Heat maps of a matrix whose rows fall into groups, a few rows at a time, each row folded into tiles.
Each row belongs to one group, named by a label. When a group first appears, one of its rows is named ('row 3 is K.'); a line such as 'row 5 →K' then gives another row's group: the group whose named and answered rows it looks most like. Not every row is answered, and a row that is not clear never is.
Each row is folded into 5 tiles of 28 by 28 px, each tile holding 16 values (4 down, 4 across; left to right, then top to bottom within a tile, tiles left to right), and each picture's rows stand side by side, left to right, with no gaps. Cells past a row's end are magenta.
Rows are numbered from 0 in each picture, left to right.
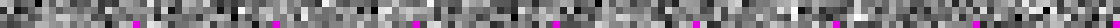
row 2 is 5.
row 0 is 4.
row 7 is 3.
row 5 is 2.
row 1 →5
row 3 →5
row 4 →4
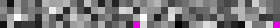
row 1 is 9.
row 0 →3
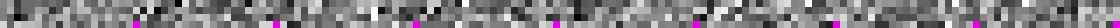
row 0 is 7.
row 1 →4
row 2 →2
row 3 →4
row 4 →7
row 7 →5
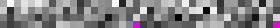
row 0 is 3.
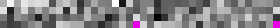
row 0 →3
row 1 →7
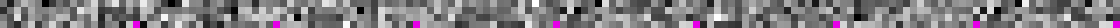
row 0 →2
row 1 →5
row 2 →5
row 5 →3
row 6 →7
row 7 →4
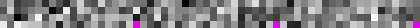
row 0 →7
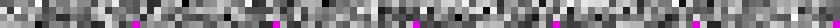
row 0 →9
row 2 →2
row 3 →3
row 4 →3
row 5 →2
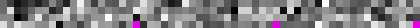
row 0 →7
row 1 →5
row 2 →4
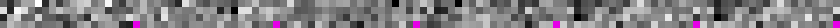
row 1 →5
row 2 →5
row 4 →7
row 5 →7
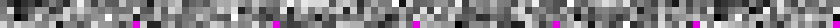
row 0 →7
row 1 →2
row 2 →3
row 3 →9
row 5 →7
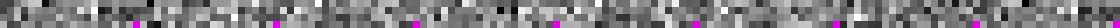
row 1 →2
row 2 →9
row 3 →5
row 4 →9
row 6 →3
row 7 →2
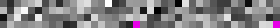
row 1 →4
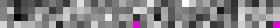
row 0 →7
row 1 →5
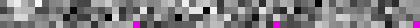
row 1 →3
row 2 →4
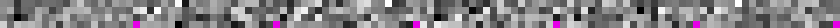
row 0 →7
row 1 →9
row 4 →5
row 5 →9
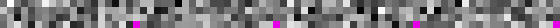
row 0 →5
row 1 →4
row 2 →5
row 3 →4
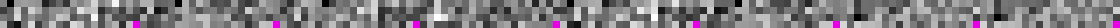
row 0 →2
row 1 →4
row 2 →2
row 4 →2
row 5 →4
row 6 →7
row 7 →7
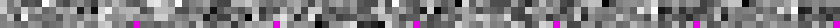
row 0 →5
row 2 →9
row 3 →4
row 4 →2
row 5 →2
